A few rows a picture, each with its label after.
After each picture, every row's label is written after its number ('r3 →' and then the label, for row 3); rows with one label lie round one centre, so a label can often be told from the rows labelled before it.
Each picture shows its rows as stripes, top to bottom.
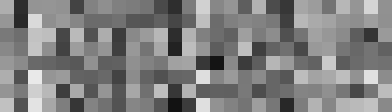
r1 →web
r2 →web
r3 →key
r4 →key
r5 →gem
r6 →web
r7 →key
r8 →web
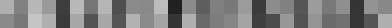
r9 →key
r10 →key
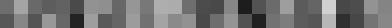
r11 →gem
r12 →gem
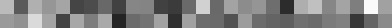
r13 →web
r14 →key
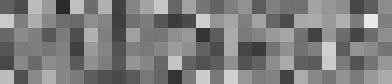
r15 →key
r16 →web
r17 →gem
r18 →gem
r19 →gem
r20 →web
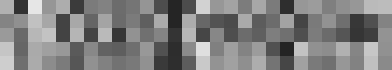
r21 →web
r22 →key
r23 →key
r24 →web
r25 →web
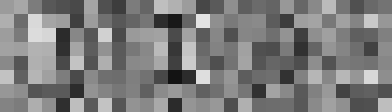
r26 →gem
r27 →web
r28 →key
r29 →key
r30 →key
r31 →web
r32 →gem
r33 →key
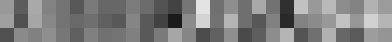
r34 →web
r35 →web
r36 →gem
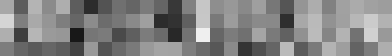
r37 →web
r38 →web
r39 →web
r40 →gem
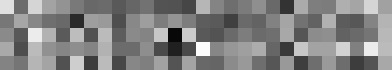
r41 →web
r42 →gem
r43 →key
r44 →web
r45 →key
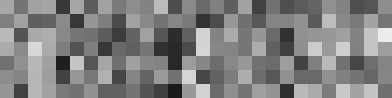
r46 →key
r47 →gem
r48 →web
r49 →web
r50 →key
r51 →key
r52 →web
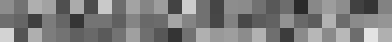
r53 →key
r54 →gem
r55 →web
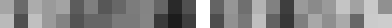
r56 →web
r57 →web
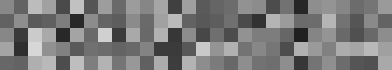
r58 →key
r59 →gem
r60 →key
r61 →web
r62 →key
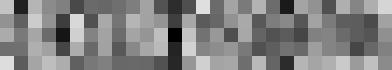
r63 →web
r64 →key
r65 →key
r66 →key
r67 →web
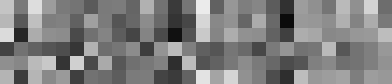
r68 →web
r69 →web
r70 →web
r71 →gem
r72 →key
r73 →web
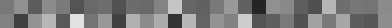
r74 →gem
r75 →key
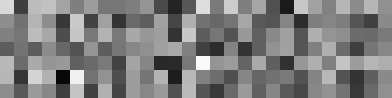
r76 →web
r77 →key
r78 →key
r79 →gem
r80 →web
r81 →key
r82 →key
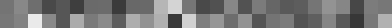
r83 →gem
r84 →key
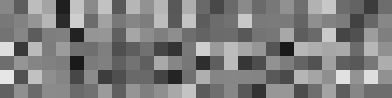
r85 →key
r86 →key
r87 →gem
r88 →web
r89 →gem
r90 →web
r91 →gem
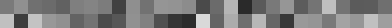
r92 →gem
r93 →web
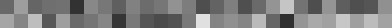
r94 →gem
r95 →web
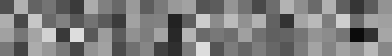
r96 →gem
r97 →web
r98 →key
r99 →web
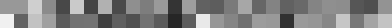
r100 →key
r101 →web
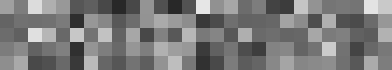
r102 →web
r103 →gem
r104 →key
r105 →gem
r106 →gem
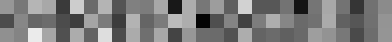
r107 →key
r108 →gem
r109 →key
